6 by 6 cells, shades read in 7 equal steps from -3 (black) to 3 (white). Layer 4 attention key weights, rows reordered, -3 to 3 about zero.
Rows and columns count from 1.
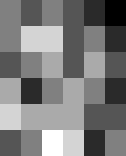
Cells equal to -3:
1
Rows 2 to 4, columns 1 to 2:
0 2 / -1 0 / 1 -2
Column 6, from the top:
-3 -2 -1 -2 -1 0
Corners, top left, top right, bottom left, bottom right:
0 -3 -1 0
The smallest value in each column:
-1 -2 0 -1 -2 -3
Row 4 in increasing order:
-2 -2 0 0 1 1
